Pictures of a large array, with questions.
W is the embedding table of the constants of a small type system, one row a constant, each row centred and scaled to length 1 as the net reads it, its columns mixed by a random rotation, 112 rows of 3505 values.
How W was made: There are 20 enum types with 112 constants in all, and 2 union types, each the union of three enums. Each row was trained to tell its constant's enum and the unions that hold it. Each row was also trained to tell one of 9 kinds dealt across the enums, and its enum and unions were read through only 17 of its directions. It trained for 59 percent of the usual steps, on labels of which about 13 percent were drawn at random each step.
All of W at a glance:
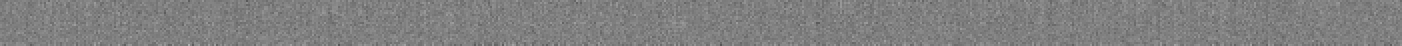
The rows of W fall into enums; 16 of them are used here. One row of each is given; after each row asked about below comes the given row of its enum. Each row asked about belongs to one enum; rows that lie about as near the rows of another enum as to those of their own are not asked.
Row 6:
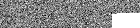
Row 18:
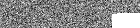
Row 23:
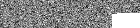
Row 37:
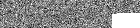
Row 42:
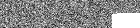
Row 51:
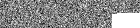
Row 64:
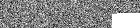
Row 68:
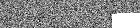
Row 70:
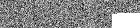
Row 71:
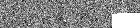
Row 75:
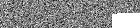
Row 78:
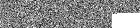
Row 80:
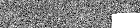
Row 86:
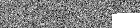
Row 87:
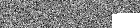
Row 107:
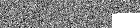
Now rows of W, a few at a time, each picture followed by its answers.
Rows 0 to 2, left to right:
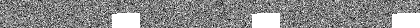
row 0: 42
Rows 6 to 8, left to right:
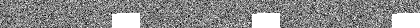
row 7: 68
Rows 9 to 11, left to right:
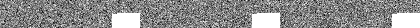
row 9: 51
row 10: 107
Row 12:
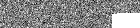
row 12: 71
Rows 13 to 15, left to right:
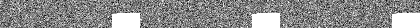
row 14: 6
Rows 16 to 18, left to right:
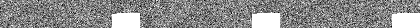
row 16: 80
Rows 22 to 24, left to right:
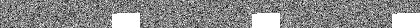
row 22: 86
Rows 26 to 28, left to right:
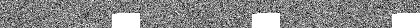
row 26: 70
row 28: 23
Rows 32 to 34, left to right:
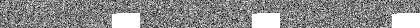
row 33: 51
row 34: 107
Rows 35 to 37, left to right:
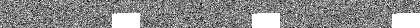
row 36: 71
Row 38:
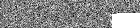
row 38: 86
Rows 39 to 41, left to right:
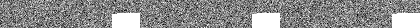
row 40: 18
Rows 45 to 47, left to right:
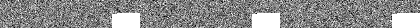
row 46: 42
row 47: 86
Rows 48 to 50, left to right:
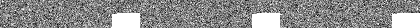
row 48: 70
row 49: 18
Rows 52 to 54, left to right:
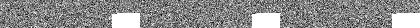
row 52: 42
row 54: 107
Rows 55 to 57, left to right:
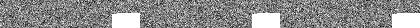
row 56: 71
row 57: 18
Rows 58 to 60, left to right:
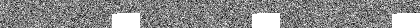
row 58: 42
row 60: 23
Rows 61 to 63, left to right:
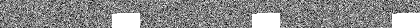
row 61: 71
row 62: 6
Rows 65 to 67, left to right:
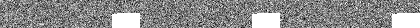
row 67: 107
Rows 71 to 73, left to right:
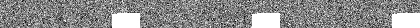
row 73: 71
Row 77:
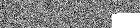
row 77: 107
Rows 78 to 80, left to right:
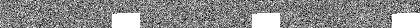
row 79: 86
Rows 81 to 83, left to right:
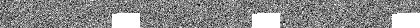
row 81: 70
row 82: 70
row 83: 42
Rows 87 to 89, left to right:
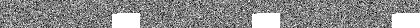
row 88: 75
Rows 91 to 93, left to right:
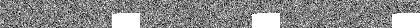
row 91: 51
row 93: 37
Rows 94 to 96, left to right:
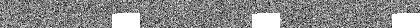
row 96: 18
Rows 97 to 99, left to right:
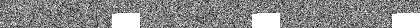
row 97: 51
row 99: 68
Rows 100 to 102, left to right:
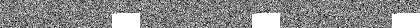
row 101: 18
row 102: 70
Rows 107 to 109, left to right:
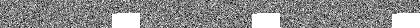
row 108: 87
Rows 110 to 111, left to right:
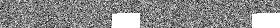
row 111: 86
